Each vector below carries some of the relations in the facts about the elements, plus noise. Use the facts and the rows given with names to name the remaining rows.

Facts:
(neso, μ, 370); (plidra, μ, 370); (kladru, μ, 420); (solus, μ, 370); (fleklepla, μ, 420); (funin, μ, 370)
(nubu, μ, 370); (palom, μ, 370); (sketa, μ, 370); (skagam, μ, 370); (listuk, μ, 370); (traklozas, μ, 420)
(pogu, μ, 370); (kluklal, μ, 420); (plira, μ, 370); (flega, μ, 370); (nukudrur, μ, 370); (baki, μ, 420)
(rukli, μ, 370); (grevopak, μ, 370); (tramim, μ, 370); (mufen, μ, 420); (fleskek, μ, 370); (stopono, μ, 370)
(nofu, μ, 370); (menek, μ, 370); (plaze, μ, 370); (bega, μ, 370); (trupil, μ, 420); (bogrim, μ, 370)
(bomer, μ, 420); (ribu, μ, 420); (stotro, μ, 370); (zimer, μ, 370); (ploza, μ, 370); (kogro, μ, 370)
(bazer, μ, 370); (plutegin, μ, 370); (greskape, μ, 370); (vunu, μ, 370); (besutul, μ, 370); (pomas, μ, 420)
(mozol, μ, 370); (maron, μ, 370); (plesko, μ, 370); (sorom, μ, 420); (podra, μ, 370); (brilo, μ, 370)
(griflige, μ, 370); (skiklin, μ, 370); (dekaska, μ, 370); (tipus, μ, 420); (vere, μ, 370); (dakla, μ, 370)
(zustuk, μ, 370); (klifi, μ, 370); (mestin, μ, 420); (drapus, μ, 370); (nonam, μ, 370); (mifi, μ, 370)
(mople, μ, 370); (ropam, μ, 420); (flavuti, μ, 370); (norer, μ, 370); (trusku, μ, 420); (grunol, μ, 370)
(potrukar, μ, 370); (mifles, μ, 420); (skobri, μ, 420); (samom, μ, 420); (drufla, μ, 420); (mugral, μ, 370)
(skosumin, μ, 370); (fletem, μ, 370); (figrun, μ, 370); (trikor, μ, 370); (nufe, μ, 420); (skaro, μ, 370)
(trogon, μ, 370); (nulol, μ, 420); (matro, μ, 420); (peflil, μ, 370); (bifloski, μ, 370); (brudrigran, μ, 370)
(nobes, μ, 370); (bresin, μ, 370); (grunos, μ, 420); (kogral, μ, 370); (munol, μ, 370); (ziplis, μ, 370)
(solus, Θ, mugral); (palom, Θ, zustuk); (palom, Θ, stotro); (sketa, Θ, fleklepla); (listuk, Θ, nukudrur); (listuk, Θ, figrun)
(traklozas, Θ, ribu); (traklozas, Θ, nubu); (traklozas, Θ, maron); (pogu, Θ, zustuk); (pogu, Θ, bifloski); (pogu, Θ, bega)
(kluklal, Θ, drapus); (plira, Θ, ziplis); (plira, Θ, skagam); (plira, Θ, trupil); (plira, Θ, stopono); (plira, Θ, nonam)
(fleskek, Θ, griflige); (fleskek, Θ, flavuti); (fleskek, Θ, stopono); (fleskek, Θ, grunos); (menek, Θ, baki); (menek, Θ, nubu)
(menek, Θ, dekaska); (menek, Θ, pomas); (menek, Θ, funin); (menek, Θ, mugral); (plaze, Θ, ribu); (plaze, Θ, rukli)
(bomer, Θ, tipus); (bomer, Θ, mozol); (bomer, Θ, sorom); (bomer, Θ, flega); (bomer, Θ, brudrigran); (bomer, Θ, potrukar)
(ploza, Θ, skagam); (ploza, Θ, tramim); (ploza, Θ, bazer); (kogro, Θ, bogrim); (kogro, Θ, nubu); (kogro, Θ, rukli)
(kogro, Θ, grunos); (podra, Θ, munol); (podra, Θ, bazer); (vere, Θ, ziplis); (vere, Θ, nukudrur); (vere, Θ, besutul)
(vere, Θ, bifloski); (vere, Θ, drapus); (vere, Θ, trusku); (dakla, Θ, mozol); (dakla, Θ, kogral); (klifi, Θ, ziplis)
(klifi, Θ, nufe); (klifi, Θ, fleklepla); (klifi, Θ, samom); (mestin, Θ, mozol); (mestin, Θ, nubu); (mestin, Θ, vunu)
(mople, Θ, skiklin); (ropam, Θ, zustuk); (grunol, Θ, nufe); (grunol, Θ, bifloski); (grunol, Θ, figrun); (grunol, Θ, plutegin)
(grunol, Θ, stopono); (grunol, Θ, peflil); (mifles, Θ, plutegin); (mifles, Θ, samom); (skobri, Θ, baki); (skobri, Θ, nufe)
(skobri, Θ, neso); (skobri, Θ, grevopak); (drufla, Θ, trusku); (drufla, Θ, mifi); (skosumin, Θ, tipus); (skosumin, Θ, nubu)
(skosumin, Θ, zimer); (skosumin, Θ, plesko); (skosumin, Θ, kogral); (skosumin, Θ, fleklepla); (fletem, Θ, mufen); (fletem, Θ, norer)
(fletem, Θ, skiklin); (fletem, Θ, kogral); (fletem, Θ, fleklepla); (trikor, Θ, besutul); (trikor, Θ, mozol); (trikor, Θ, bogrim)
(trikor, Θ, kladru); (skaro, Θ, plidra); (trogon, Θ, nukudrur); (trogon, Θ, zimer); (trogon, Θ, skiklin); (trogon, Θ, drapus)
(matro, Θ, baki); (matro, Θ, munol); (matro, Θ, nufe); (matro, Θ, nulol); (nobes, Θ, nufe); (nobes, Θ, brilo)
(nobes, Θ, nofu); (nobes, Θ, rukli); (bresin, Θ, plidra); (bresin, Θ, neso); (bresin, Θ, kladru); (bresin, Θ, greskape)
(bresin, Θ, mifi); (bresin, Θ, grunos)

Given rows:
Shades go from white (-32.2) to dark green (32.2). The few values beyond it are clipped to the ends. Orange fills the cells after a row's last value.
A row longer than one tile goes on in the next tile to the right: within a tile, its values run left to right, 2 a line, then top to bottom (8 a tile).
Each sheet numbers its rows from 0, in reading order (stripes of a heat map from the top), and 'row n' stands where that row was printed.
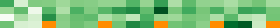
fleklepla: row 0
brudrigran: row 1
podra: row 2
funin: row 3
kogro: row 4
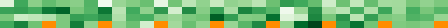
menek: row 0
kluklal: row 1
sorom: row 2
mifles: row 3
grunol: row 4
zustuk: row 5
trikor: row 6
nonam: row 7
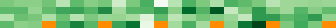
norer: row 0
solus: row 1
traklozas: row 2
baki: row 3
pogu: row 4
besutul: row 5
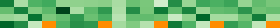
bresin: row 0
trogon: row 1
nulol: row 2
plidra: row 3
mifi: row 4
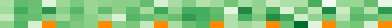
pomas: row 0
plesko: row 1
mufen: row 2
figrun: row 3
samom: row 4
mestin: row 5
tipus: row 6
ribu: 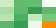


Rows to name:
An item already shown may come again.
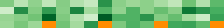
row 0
mifles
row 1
klifi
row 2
besutul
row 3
nobes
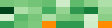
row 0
skiklin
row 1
rukli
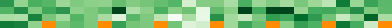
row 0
skaro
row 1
zimer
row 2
skiklin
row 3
fleklepla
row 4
matro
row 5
drapus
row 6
plidra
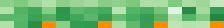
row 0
bifloski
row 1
listuk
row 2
bifloski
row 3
samom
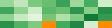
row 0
skosumin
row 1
drufla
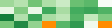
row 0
mozol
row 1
ribu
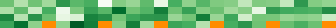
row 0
trikor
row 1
ropam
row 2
kluklal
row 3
mifi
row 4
dakla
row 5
mugral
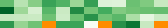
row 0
fletem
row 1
grunos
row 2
nubu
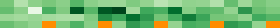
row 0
kogral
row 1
skobri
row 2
drapus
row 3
nukudrur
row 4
fleskek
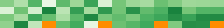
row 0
bomer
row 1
kladru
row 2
plira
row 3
vere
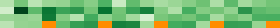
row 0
nufe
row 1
ploza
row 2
plaze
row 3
bogrim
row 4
fleskek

